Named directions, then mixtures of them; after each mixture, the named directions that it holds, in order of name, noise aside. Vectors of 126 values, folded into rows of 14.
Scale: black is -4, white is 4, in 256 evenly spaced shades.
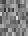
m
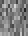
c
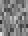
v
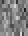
c, m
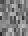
m, v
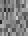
m, v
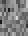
m, v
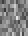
c, m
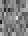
m, v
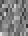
c, v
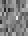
m, v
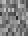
m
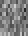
c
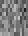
c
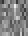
c, m
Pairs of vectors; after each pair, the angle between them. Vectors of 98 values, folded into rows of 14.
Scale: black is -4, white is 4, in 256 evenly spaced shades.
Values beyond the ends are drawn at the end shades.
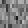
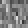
nearly opposite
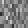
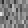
nearly opposite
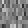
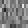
nearly opposite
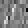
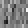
nearly opposite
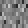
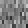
partly opposed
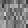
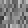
partly opposed
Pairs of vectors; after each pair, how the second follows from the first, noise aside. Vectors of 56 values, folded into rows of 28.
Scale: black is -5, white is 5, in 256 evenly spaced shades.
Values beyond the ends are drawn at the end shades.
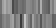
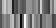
scaled up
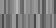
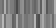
negated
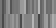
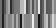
scaled up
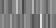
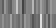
copied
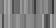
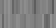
shrunk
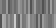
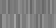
shrunk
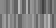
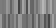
negated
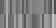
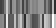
scaled up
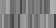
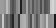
scaled up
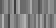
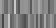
negated
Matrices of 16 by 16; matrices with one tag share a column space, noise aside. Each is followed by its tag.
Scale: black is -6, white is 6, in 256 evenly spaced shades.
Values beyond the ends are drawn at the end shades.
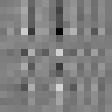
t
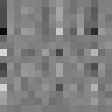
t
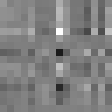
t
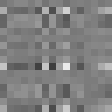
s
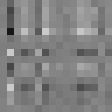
t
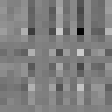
t
